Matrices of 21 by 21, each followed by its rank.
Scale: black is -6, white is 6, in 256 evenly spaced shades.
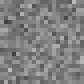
full rank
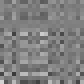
two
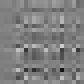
two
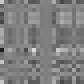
two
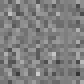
three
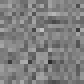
three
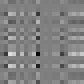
one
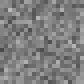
full rank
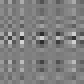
one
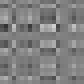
one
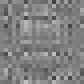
three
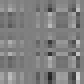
one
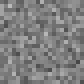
full rank
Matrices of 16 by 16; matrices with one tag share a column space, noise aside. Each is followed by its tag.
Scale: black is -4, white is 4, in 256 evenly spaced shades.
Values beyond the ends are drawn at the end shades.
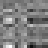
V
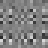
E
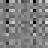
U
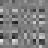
E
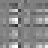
V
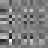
E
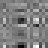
V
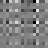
U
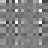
U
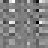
U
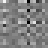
U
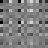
U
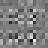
E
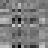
V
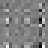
V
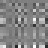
V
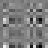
V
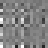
V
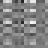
U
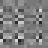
E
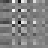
U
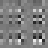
E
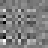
E
